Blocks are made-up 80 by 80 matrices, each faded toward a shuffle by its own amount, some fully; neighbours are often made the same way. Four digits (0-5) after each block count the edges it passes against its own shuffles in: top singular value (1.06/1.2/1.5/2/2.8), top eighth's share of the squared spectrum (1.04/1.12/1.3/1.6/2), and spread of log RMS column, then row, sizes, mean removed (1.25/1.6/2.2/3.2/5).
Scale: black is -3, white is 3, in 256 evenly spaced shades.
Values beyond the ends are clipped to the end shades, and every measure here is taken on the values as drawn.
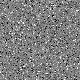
0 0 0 0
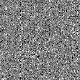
3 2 2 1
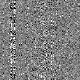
3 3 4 0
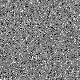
0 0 0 0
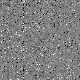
2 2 1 0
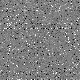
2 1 0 1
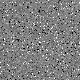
1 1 1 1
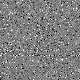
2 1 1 1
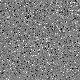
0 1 0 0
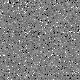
0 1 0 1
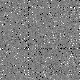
2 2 1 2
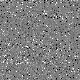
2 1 1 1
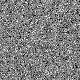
0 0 0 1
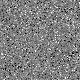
0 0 0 0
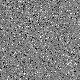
0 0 0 0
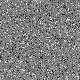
0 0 0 0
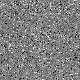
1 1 0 1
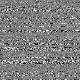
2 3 0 4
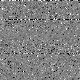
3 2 0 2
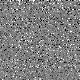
1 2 0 3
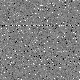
2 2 0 1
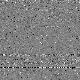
3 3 0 3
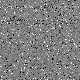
1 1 0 1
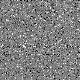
1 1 0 2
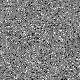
3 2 0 0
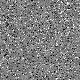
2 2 0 0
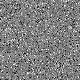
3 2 0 0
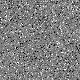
2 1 0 0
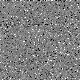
1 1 0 0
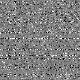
2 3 1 3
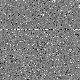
2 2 0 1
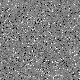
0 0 0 0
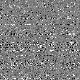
1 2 2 3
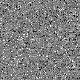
3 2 1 1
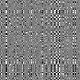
5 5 4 3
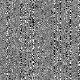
2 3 4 0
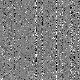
2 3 3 0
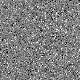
0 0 1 0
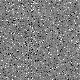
1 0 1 0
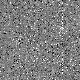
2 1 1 0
